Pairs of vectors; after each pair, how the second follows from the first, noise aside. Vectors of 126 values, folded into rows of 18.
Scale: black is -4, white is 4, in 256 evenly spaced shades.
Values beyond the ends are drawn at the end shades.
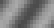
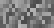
sign-scrambled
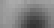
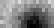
scaled up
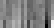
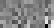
sign-scrambled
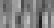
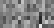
sign-scrambled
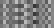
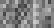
sign-scrambled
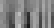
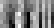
scaled up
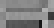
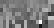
sign-scrambled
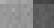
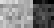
scaled up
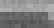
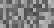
shuffled
